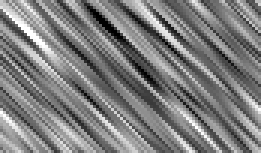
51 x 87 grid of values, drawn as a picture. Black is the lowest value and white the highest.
Mirror symmetry: none. Histogram: bell-shaped. Average level on the scale: 50%. Grain: diagonal, down to the right.
